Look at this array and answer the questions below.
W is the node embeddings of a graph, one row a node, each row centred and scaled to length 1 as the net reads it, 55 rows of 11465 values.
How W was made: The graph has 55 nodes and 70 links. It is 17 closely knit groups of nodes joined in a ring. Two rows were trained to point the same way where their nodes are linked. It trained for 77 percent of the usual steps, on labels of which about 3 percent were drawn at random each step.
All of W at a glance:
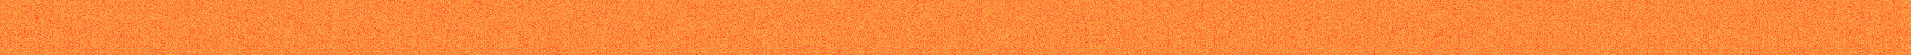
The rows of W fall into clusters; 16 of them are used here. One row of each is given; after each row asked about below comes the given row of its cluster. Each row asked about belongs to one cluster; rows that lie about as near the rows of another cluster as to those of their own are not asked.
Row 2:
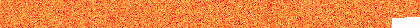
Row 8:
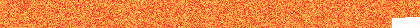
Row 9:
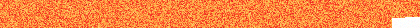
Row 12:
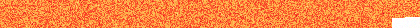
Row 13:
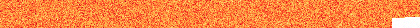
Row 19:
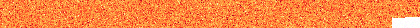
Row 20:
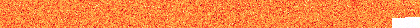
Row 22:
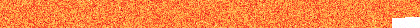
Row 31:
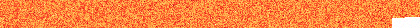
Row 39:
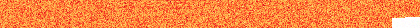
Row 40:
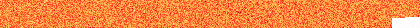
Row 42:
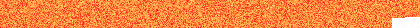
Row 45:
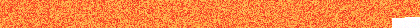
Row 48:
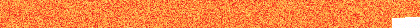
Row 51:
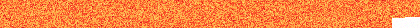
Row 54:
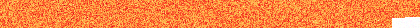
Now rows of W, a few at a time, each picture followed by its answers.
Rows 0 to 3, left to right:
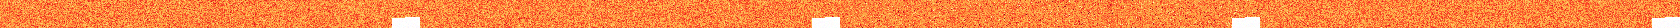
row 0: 48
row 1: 9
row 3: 9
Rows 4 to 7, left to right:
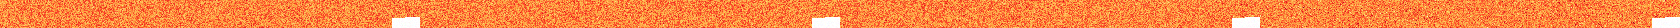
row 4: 8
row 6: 31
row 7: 42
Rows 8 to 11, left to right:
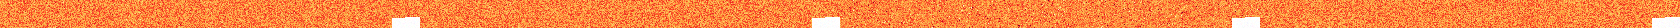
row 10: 45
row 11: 2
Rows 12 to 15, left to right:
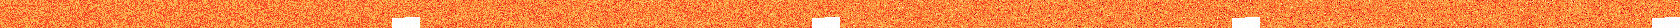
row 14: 19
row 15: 2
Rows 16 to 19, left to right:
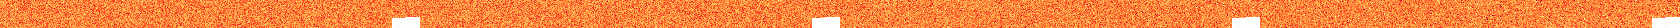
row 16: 8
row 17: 13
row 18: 13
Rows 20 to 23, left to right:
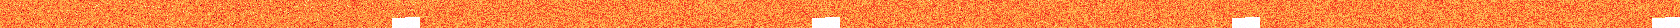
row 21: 54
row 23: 51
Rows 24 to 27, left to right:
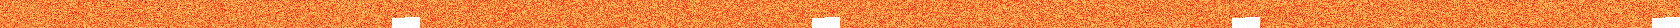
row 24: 48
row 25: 12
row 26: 51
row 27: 22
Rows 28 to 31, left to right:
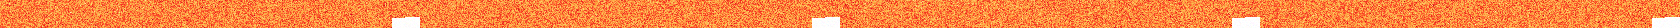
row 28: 22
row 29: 19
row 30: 42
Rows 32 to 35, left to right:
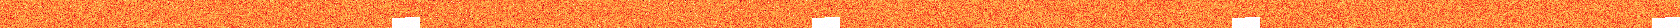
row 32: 42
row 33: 45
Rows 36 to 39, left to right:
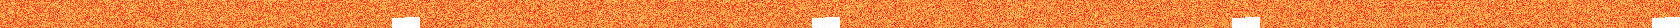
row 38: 39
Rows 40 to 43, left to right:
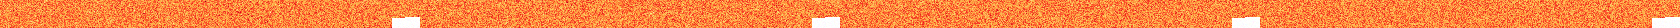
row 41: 20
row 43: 40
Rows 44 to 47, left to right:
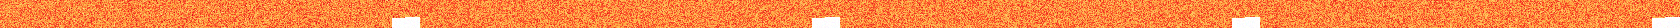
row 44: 39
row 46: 45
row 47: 31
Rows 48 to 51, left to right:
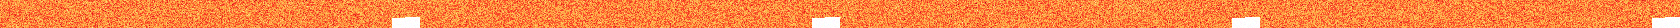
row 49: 12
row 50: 54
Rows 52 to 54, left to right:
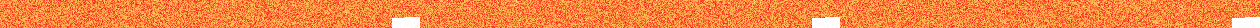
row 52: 12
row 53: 40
